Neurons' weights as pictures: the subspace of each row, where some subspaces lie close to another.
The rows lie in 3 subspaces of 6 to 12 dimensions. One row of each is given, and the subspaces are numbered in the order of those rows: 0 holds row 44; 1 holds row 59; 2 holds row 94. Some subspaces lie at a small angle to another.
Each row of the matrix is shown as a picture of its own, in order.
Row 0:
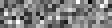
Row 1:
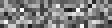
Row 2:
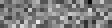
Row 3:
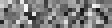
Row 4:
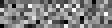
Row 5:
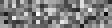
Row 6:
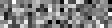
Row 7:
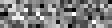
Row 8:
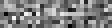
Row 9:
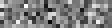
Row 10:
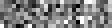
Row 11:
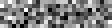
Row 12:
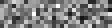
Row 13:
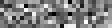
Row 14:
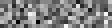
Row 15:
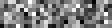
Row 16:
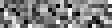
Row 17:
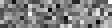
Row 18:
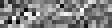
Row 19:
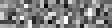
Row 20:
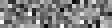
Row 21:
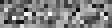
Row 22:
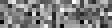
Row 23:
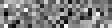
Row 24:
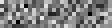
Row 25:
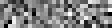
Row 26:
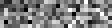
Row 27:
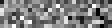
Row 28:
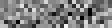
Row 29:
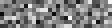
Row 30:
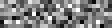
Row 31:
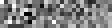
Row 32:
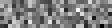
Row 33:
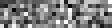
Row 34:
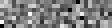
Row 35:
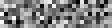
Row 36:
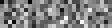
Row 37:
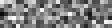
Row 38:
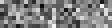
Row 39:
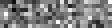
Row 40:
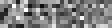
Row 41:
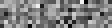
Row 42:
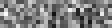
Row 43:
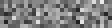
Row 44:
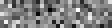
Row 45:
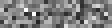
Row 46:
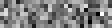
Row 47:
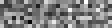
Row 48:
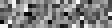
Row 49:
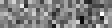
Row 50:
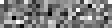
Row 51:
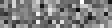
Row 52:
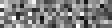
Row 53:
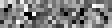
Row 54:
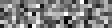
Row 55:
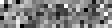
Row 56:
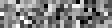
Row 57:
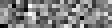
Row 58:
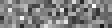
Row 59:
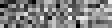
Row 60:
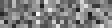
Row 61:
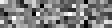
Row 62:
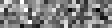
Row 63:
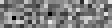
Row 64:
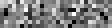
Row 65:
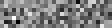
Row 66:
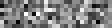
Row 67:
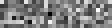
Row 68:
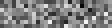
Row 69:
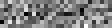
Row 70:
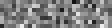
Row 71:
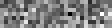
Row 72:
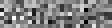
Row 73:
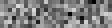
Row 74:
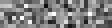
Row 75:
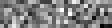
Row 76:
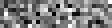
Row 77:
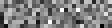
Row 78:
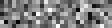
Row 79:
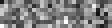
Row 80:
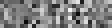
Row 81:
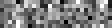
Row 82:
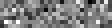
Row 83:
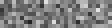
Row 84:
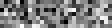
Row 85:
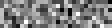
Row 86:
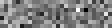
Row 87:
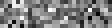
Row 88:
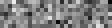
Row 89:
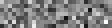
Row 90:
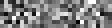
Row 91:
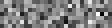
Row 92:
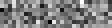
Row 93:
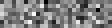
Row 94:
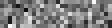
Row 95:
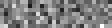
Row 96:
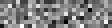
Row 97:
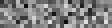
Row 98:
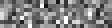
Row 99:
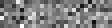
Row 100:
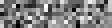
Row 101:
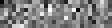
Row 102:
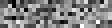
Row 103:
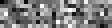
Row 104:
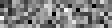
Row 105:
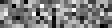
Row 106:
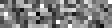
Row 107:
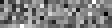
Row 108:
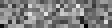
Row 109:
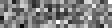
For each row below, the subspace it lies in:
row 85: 1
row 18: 2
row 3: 0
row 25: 1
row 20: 1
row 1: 2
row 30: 1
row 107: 2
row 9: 0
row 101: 2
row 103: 1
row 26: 0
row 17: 1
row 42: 2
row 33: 1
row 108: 2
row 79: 2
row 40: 1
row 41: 0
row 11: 2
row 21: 0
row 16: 1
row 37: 1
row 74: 0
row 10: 2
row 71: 2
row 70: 2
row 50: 0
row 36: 2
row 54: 0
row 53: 0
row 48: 1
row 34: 1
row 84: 0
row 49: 2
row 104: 1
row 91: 2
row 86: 2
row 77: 1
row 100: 2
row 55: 2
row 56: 2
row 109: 1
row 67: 0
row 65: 2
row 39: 1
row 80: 2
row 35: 2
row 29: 1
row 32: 1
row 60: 0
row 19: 0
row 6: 1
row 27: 2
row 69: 2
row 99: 2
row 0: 2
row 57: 1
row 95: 1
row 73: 2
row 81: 2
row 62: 0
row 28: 2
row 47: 0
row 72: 2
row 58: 1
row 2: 2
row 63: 0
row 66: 0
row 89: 2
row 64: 0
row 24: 2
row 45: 0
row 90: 2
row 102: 2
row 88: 1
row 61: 1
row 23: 2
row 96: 0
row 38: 1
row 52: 1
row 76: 1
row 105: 1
